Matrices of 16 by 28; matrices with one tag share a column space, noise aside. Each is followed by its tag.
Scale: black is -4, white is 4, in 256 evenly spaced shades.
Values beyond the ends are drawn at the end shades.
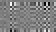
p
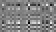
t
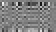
p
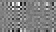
p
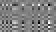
t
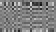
p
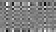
p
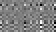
t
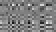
t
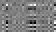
t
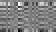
p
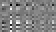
t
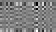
p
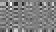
p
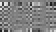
p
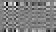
p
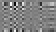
p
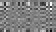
p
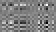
t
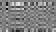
p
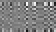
p
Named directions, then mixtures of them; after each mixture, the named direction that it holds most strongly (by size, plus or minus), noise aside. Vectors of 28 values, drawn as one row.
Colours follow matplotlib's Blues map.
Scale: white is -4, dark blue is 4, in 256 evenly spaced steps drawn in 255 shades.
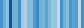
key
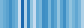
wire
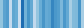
key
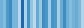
wire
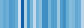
wire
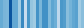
wire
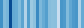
key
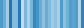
key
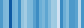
key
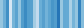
key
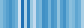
wire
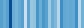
key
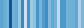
wire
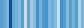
key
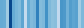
key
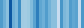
key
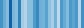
key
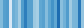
key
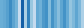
wire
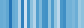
wire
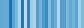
wire
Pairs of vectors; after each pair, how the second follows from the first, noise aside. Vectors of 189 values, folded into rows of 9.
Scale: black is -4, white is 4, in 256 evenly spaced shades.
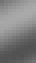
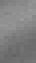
shrunk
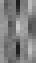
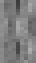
shrunk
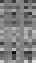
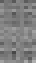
shrunk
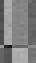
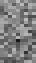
shuffled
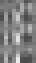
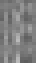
shrunk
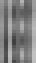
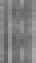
shrunk
